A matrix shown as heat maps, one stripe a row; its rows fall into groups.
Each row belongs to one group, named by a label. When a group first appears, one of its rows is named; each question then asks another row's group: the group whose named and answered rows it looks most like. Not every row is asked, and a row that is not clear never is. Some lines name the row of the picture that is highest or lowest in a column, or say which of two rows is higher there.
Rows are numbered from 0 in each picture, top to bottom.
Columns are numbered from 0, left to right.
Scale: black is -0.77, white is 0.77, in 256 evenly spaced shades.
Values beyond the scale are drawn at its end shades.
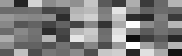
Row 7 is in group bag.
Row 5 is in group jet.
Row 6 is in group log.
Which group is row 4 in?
jet
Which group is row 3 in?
log
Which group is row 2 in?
jet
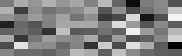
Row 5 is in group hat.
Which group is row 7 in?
jet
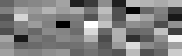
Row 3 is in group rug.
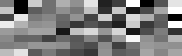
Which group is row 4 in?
jet
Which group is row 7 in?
bag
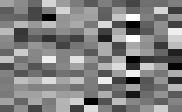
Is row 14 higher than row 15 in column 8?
Yes
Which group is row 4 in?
hat
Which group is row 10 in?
log
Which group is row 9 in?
bag
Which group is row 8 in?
jet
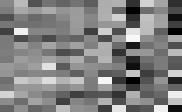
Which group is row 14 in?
rug
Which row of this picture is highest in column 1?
4
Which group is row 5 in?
log
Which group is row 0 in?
bag
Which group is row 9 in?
jet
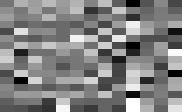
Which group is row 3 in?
log
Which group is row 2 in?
jet
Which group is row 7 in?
hat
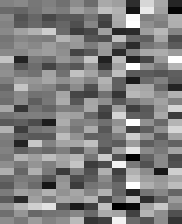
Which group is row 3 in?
log
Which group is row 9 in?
log
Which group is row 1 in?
bag
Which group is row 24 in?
rug
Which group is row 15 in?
hat
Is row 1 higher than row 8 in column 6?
No
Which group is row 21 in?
log
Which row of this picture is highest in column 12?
8
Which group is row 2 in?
log
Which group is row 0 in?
bag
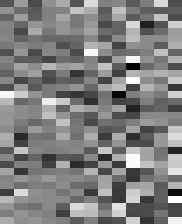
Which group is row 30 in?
jet
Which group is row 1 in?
jet
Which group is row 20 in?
hat
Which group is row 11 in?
log
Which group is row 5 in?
log
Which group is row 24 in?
hat
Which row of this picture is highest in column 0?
13
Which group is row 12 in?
bag
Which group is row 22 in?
log
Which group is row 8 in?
log
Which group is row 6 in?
rug
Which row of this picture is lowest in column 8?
13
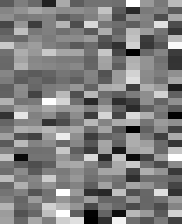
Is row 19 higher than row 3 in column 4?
Yes
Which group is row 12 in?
bag
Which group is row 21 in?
rug
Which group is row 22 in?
hat
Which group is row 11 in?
log
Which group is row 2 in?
rug
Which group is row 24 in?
bag
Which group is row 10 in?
log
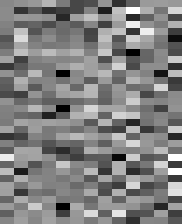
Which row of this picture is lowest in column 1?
24
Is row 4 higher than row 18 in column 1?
Yes
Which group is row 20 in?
log
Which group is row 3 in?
log
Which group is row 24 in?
hat
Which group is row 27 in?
hat
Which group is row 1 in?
log
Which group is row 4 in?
bag
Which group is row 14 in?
log
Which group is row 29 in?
rug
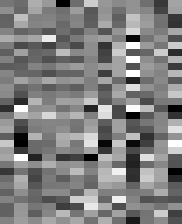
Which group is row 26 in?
bag
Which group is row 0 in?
rug
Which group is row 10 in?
log
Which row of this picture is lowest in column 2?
22
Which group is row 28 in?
jet
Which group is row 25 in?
bag
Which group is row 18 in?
hat
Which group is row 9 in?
bag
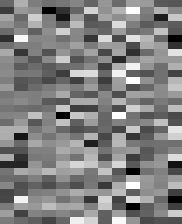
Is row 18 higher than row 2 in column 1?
Yes
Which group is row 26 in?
log
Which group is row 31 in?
jet
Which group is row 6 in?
bag
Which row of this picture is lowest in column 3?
1
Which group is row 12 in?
hat
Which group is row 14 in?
jet
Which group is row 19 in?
hat
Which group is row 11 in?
log
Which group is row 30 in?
hat
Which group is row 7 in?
hat
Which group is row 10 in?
jet
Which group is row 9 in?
log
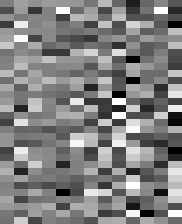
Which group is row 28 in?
hat
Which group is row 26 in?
log
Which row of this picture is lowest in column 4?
27
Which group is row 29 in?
jet
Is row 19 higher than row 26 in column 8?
Yes
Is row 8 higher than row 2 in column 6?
No
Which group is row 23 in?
rug
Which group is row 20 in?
jet
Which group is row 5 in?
bag
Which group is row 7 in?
jet
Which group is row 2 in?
jet
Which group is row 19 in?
jet
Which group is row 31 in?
bag
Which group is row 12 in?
rug
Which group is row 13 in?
rug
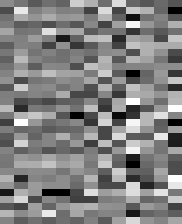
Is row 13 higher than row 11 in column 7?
Yes
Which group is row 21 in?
log
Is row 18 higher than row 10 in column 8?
Yes
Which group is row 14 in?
log
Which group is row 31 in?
log
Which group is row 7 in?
bag
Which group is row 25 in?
hat
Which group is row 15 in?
hat
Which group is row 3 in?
log
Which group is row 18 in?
log
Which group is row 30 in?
jet
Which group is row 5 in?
rug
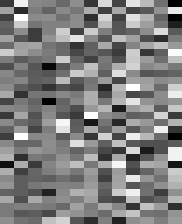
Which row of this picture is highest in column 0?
7
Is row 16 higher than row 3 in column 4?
No
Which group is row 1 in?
hat
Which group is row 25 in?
log
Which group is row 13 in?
hat
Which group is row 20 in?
jet
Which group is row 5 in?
jet
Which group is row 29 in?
bag
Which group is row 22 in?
hat
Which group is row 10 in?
jet
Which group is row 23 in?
bag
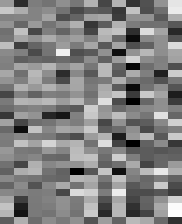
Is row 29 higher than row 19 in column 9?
No
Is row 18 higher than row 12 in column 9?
Yes
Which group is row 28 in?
hat
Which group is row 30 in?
hat
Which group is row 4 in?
bag
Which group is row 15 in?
rug
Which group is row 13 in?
bag
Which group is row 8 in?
log
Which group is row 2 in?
rug
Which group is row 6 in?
hat
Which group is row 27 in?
jet
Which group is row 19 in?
rug
